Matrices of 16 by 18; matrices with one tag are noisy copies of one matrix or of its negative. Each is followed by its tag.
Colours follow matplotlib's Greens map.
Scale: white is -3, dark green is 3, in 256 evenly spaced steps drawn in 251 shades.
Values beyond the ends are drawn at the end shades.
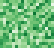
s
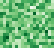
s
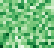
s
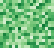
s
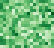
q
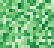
s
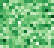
q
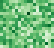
q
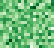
s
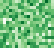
s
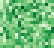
q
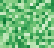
s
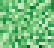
s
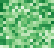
q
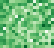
q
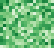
q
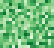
s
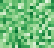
s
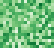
s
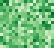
q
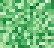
s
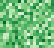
s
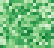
q
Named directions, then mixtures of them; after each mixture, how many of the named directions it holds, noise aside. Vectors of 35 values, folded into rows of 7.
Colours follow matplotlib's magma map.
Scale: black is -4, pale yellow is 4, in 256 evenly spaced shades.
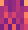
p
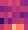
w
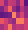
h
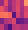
one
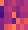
three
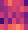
two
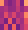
one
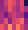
three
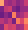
two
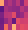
three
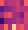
two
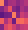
two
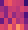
two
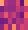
two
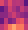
two
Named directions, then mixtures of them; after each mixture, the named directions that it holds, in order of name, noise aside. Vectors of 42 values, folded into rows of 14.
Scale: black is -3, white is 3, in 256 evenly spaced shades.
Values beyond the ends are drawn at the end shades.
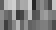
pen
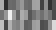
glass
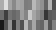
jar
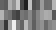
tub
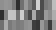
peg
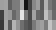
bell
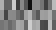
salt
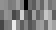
bell, tub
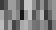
bell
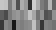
jar, salt, tub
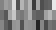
peg, pen, salt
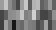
jar, peg, tub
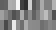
tub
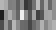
bell, peg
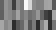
bell, salt, tub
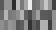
salt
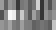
glass, peg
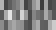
bell, glass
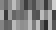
salt, tub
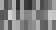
bell, peg, salt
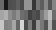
jar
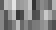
pen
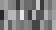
bell, peg
